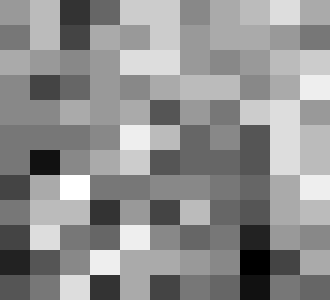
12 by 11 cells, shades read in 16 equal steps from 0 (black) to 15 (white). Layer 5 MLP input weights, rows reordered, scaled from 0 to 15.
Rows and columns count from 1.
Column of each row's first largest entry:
10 6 5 11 10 5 10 3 2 5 4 3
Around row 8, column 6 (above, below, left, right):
5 4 7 8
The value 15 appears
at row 8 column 3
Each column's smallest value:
2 1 3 3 7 4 6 6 0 4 6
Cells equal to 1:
2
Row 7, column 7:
6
